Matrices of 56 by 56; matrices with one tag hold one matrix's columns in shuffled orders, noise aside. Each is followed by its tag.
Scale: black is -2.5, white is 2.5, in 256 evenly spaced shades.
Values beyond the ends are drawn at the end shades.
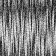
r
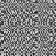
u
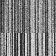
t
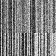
t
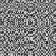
u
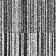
t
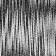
r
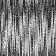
r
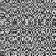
u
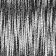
r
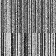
t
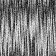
r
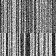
t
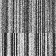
t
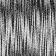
r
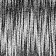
r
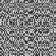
u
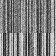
t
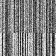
t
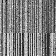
t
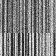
t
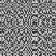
u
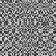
u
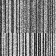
t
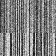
t
